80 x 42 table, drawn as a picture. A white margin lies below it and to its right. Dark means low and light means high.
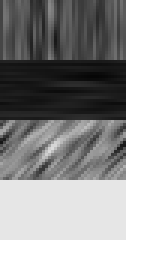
The table splits into 4 rows of 1 panel. Panel 1,1: low, streaked downward. Panel 2,1: very low, streaked across, faint in contrast. Panel 3,1: middling, slanting up to the right, strong in contrast. Panel 4,1: very high, flat.
